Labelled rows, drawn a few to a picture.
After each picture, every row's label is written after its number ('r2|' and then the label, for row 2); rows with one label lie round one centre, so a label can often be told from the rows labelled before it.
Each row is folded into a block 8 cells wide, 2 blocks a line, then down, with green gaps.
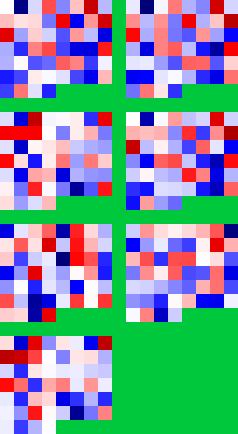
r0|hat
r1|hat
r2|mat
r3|hat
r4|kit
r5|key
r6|mat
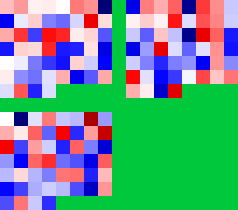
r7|key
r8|kit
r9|hat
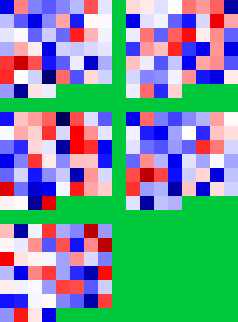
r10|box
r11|key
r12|kit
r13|box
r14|hat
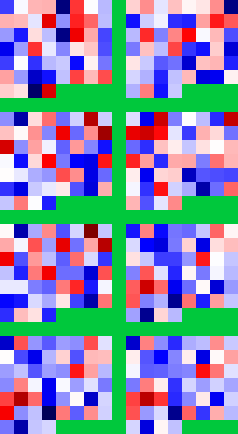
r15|kit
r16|key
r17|hat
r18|mat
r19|hat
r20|box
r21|box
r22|box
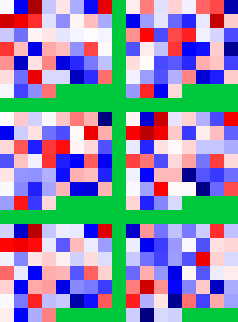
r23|mat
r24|key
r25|key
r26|mat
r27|mat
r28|box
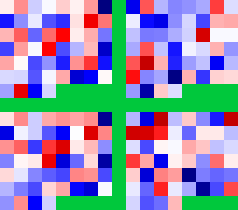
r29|key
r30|box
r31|key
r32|mat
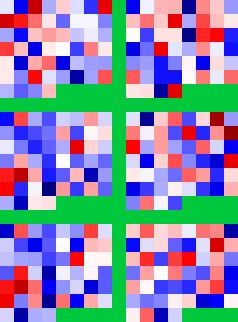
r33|mat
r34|kit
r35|box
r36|hat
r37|box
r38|key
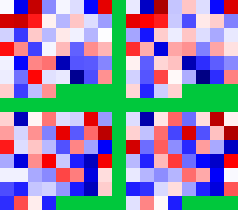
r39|mat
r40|mat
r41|hat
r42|hat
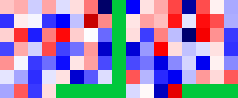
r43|key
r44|kit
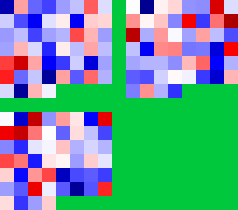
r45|box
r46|hat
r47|mat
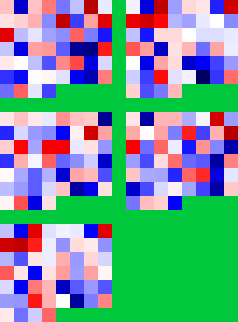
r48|hat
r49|mat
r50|key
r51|hat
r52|mat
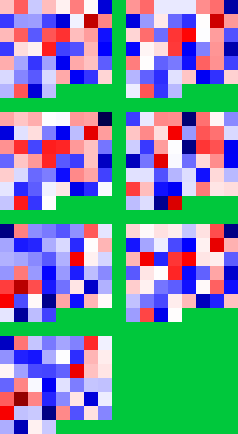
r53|key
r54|key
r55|key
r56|kit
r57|box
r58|key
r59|box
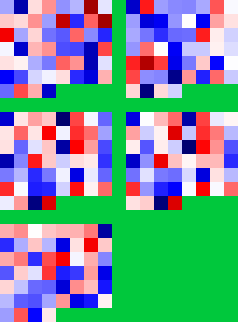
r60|hat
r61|box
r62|kit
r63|kit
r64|key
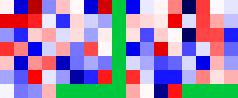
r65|mat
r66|kit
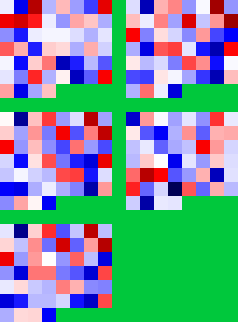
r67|mat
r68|hat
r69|hat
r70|box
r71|hat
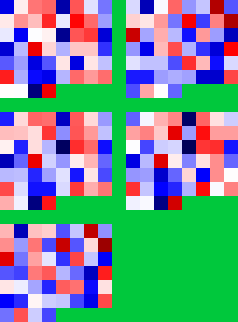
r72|kit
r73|hat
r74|kit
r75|kit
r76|hat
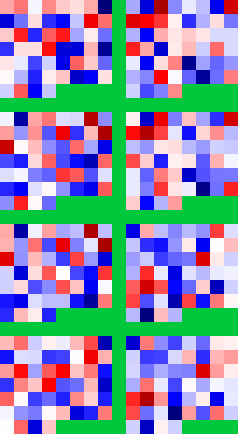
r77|key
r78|mat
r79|hat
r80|mat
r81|hat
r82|box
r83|key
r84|box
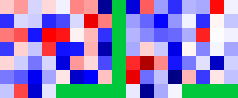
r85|key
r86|box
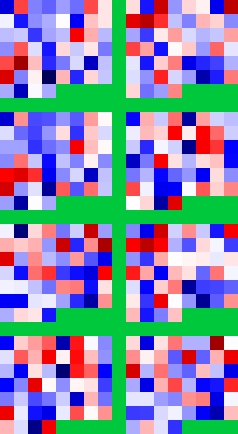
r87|box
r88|mat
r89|box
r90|kit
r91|hat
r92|mat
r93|kit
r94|hat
